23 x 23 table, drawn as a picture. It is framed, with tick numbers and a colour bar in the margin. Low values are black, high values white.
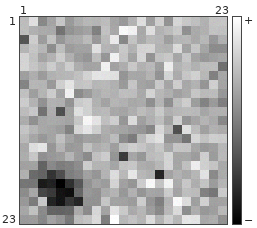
Ninth with the lowest average: bottom left. Histogram: skewed, a long tail of low values. Mirror symmetry: none. Dips: one, in the bottom left. Average level on the scale: 70%.
